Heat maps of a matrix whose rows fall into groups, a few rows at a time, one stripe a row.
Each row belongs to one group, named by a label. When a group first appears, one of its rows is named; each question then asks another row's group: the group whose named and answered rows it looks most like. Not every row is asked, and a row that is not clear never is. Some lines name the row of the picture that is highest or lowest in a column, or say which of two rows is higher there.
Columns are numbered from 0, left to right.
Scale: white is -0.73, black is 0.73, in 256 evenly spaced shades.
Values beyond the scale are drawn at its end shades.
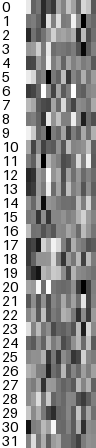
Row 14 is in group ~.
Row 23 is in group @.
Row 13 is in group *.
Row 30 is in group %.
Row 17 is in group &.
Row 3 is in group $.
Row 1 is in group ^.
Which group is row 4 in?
*
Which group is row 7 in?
~
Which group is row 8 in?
^
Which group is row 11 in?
~
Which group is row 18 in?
%
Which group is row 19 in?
&
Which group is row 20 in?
$
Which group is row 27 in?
~
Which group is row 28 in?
$
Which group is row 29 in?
@
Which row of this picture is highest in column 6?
25
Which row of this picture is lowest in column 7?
7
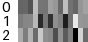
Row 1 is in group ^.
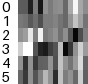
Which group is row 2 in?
$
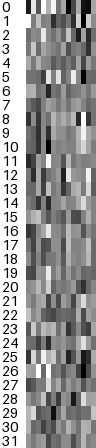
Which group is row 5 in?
^
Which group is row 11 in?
*
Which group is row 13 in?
~
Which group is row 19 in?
*
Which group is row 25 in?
%
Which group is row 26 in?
$
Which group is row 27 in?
*
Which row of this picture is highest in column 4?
10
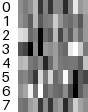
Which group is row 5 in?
^
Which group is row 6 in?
$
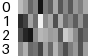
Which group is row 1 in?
*
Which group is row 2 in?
&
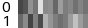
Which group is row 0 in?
*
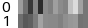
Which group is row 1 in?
&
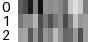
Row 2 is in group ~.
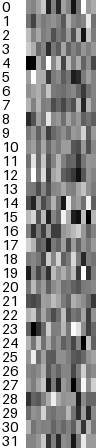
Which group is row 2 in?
@
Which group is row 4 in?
*
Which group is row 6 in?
$
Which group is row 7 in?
@
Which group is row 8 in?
*
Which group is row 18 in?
^
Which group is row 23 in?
&
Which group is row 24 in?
@
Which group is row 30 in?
@
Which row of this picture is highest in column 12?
15
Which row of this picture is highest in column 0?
4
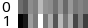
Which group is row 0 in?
*
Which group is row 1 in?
*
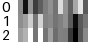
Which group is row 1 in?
$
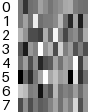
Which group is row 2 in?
~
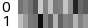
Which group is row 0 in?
^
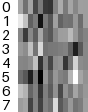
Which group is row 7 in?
~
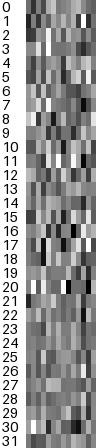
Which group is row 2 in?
*
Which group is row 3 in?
$
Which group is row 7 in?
$
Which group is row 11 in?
^
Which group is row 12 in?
~
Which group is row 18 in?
^
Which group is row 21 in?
%
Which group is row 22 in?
@
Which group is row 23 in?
^
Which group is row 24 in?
^
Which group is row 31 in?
&
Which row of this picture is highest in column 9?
16
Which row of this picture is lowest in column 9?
11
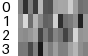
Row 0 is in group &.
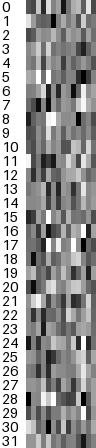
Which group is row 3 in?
$
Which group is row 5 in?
$
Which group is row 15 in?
*
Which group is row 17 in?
^
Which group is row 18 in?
&
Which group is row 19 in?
~
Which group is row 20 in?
&
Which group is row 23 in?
~
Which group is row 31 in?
$
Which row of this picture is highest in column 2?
7
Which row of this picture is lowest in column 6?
17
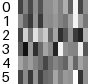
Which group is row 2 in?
%
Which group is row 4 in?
@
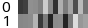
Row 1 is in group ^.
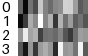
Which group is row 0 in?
&
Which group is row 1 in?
*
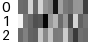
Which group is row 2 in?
^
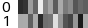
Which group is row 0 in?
*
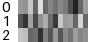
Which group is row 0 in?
$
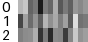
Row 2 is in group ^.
